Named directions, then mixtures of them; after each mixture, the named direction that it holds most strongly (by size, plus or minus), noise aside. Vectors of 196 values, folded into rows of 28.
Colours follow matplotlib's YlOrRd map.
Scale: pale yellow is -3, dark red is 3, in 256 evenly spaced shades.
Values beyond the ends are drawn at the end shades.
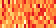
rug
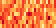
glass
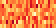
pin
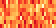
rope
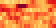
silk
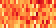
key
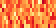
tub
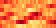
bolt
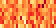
rope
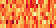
pin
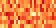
tub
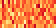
rug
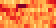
silk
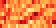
bolt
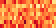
rope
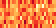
rope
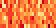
tub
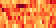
silk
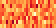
pin
